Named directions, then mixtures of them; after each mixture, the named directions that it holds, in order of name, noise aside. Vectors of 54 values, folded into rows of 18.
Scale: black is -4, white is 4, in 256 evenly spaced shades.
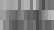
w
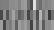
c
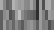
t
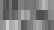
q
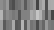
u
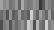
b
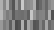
b, u, w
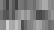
q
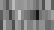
t, u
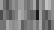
c, q, t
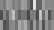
c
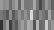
b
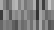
c, t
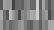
t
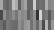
b, c, t
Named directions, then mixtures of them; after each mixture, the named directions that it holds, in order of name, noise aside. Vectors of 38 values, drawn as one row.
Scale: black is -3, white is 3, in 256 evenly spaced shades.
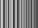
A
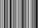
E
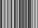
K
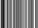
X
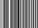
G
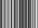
K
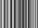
E, G, K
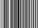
G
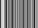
X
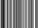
X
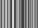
E, K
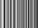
A, E, K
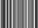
E, X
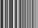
A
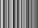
A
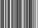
E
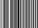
G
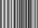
A, K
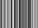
K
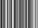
K, X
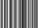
A, E, K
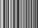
A, G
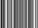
K, X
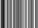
X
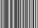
A, G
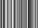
A, K, X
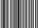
G, X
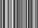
A, K, X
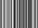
A, K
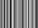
E, K, X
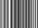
G, K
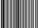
G, X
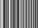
A, G
